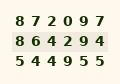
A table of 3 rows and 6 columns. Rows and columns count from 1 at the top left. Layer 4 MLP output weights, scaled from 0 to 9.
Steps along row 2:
down down down up down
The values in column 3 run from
2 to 4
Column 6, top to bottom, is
7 4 5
